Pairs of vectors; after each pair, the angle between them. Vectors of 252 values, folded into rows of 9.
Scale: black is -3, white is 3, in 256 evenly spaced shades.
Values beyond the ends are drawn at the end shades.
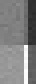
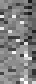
partly aligned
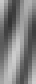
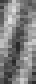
nearly opposite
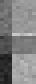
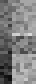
nearly parallel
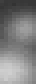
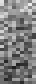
partly opposed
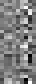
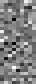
orthogonal
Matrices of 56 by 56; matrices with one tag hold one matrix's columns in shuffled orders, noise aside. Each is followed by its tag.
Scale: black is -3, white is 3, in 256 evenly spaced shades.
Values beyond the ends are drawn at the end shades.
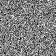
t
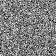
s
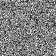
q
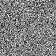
q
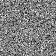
q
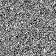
t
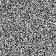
t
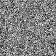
s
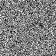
q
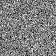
t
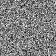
t
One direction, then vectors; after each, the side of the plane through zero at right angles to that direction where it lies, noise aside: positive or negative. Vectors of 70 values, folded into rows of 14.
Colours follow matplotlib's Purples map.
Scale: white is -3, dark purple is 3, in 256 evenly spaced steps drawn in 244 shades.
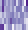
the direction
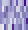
negative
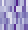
negative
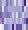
negative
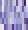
negative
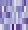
negative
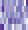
positive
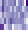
positive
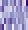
positive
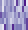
negative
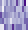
negative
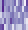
positive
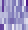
positive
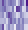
positive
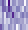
positive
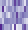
positive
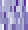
negative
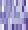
negative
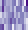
positive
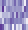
positive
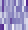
positive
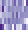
positive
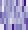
negative
